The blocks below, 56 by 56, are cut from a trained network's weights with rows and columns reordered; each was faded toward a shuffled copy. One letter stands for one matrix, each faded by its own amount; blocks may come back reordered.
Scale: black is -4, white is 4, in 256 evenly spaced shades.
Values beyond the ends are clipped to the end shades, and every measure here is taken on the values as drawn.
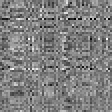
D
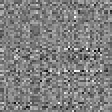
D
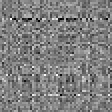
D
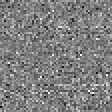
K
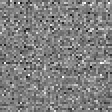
K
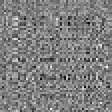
D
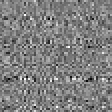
D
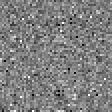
K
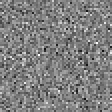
K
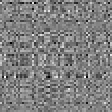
D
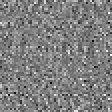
K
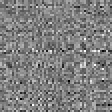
D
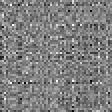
D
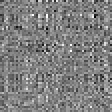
D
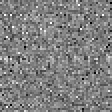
K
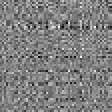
D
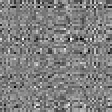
D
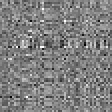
D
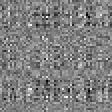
D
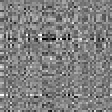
D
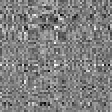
D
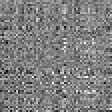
D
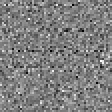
K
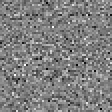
K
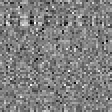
K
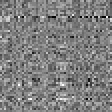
D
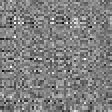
D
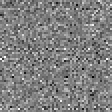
K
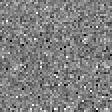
K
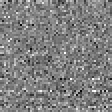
K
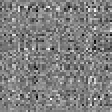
D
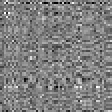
D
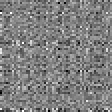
D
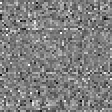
K
